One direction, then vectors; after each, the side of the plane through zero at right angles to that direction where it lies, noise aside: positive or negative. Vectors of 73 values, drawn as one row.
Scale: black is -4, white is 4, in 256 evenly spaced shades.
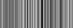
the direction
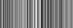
positive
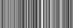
negative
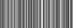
negative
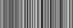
positive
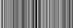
negative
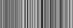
positive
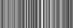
negative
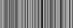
positive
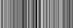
negative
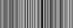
positive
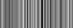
positive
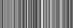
negative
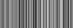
negative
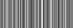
negative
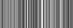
negative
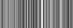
negative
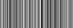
positive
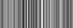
negative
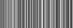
negative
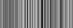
positive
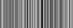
positive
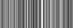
negative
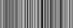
positive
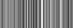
negative
